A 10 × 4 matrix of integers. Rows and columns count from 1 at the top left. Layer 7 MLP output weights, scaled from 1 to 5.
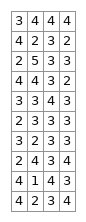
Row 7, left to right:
3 2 3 3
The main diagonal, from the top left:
3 2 3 2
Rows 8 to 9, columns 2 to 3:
4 3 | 1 4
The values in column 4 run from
2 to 4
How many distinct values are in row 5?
2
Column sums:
31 30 33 31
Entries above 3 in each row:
3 1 1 2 1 0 0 2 2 2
